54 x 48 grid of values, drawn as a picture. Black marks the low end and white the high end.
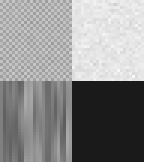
The table splits into 2 rows of 2 panels. Panel 1,1: high, checkered. Panel 1,2: very high, fine-grained, faint in contrast. Panel 2,1: middling, streaked downward. Panel 2,2: very low, flat.
